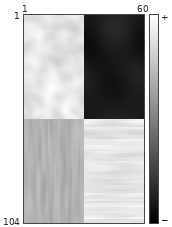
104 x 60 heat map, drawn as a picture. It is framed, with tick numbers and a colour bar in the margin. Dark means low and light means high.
It is made of 2 by 2 panels. Panel 1,1: very high, blotchy, faint in contrast. Panel 1,2: very low, smooth, faint in contrast. Panel 2,1: high, streaked downward, faint in contrast. Panel 2,2: very high, streaked across, faint in contrast.
